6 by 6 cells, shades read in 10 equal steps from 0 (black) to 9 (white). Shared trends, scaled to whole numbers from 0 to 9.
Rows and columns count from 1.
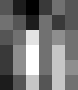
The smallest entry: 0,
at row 1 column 3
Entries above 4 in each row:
0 0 2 3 4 2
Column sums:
15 21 34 21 32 23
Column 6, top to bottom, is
3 3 4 4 5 4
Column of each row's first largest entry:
5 1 3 3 3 3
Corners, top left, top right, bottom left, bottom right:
3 3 1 4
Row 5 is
2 5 9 4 7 5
